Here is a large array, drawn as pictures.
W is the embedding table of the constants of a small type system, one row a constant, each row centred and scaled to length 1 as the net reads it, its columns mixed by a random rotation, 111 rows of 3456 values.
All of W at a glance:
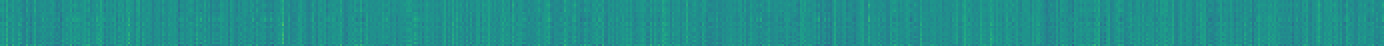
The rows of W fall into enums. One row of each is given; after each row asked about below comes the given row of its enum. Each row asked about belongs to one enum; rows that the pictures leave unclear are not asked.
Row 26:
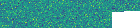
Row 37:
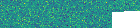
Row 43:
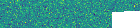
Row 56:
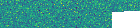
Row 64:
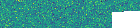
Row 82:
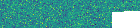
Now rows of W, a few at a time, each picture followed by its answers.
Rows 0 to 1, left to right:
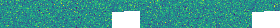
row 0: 56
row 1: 43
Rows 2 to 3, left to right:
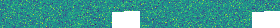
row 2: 82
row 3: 26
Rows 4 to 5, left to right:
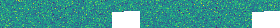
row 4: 64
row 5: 56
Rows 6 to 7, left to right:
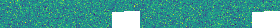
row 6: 43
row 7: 82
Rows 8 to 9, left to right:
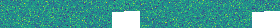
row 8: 37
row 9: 26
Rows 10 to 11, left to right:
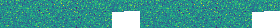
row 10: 56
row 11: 56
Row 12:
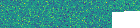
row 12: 37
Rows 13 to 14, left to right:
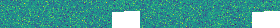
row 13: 37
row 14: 82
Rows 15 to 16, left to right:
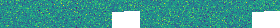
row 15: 56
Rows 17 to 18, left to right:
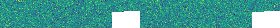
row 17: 64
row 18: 43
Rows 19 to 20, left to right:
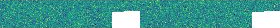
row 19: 82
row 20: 43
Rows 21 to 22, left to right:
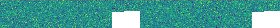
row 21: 26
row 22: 56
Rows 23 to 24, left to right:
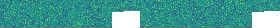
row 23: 82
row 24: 64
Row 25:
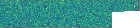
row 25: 43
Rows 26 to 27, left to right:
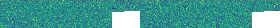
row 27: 43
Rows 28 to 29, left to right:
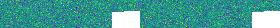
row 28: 56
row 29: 82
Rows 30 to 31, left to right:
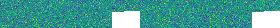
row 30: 26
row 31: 37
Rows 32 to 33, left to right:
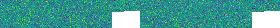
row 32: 37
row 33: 26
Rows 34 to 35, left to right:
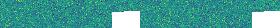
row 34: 64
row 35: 37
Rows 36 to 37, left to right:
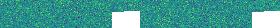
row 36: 56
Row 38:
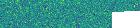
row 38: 43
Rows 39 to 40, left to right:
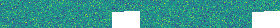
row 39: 26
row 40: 37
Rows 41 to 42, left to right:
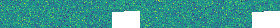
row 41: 37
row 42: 64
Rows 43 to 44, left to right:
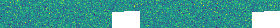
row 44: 56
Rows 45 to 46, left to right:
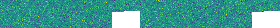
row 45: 37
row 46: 64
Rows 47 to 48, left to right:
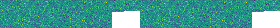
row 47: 37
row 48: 37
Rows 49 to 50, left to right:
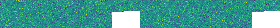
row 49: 64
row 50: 37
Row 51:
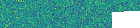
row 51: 64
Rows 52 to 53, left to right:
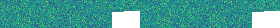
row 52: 37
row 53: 37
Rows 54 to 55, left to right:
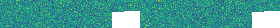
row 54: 56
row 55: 64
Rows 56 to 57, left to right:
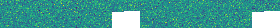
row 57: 26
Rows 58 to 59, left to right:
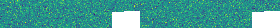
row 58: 43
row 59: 26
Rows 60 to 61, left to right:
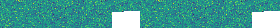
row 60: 64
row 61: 64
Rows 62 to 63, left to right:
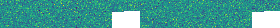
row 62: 56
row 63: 26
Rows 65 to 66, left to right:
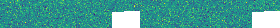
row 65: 43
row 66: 37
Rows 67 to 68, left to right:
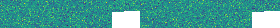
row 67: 37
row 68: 26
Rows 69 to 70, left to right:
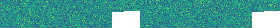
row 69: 37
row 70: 56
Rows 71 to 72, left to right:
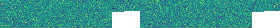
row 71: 26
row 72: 43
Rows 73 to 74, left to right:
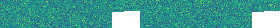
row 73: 37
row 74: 56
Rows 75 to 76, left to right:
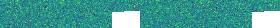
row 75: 43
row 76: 56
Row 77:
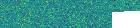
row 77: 37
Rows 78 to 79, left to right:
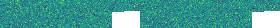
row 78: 43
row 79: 26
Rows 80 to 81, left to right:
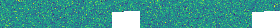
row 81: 43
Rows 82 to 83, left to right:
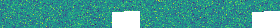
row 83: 64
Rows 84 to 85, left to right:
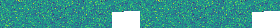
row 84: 64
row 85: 64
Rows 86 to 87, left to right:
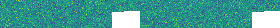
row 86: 64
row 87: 26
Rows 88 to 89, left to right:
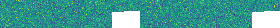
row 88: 64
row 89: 43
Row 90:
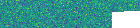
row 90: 56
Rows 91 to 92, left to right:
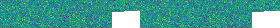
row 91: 37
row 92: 37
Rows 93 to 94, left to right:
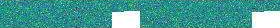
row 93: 56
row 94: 26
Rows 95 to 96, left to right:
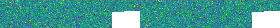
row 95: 43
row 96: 64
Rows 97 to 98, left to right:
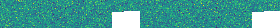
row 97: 64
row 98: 56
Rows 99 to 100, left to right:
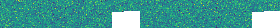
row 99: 64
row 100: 56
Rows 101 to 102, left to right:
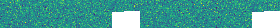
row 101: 43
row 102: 56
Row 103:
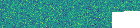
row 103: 82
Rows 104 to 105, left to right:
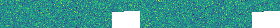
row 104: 56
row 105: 64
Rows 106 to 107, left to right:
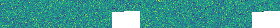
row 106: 26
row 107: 64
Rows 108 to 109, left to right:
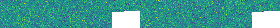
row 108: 37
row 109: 64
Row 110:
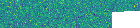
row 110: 43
